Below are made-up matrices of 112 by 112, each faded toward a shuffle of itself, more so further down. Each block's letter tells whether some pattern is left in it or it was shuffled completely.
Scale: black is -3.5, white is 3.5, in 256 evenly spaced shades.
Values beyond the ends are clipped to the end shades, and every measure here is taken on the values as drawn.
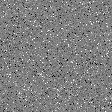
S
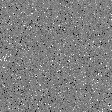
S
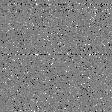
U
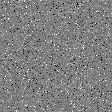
S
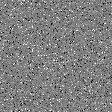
S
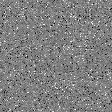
U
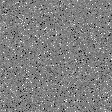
S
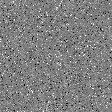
S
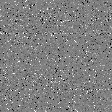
U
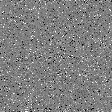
U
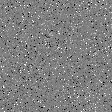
S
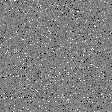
U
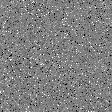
S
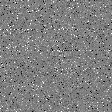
U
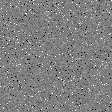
S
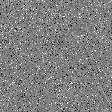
U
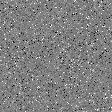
S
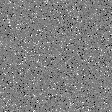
S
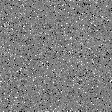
U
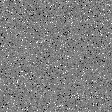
S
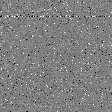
U
